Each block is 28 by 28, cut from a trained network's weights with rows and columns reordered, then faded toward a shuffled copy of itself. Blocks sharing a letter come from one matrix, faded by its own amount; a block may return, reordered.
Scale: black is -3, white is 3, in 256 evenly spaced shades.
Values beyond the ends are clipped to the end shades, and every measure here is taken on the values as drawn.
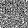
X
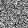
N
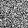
N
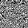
X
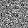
X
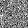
X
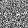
N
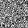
N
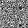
X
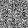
N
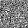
X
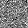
X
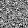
N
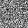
N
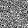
X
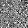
X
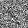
N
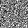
N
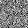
X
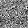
X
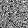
N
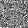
X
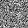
N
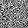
X
